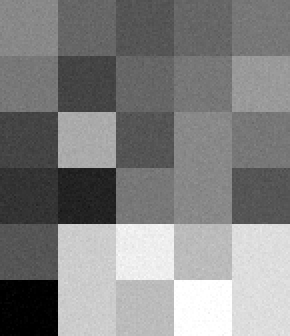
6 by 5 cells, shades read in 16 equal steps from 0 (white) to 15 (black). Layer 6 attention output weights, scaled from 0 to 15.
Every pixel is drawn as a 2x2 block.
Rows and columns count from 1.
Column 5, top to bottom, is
8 6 8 10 2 2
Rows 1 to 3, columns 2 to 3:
9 10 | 11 9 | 5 10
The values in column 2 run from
3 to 13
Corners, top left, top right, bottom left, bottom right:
7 8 15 2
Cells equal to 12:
1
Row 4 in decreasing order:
13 12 10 8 7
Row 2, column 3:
9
